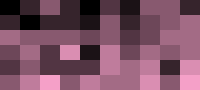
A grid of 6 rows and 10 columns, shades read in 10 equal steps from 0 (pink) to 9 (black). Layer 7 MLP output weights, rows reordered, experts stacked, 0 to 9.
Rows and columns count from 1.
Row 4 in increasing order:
1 2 3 3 3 4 5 5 6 8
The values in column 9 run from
3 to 7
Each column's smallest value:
3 2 0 1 2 2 3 1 3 0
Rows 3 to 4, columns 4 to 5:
4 5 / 1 8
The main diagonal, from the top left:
9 9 4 1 6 3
